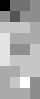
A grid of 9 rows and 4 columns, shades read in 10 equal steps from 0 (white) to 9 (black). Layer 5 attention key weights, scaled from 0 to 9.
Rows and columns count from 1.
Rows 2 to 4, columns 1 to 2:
4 6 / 2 2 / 1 3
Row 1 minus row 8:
6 3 5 0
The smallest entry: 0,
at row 8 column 3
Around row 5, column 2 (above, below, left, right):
3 2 1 4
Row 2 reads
4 6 4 4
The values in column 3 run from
0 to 5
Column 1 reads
9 4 2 1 1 1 3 3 3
